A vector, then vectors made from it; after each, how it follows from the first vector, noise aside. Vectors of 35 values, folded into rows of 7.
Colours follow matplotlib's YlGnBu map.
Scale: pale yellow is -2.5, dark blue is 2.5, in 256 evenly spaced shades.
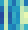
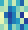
sign-scrambled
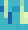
partly zeroed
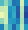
reversed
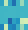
partly zeroed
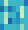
partly zeroed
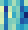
negated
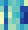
negated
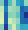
negated
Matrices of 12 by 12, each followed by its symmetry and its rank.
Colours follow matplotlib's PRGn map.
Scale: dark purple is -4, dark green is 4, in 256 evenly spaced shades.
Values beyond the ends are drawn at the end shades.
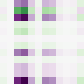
neither, rank one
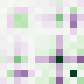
symmetric, rank two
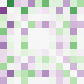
antisymmetric, rank two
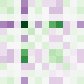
symmetric, rank two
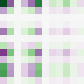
neither, rank one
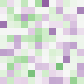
neither, full rank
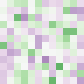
neither, full rank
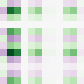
neither, rank one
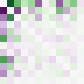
antisymmetric, rank two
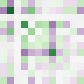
symmetric, rank two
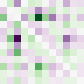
antisymmetric, rank two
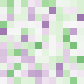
neither, full rank
